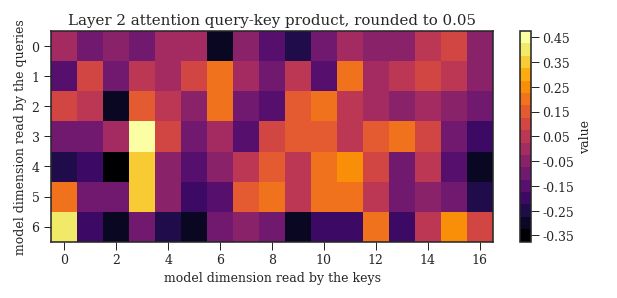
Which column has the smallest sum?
2
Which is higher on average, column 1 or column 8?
column 8
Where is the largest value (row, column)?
3 3
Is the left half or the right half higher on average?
right
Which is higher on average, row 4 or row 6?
row 4
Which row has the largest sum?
3
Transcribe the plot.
Title: Layer 2 attention query-key product, rounded to 0.05
x-axis: model dimension read by the keys, ticks 0 2 4 6 8 10 12 14 16
y-axis: model dimension read by the queries, ticks 0 1 2 3 4 5 6 (0 at the top)
Colour bar: value, ticks -0.35 -0.25 -0.15 -0.05 0.05 0.15 0.25 0.35 0.45
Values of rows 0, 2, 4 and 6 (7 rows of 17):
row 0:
0 -0.1 -0.05 -0.1 0 0 -0.3 -0.05 -0.15 -0.25 -0.1 0 -0.05 -0.05 0.05 0.1 -0.05
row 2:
0.1 0.05 -0.3 0.15 0.05 -0.05 0.2 -0.1 -0.15 0.15 0.2 0.05 0 -0.05 0 -0.05 -0.1
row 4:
-0.25 -0.2 -0.35 0.35 -0.05 -0.15 -0.05 0.05 0.15 0.05 0.2 0.25 0.1 -0.1 0.05 -0.15 -0.3
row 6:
0.4 -0.2 -0.3 -0.1 -0.25 -0.3 -0.1 -0.05 -0.1 -0.3 -0.2 -0.2 0.2 -0.2 0.05 0.25 0.1
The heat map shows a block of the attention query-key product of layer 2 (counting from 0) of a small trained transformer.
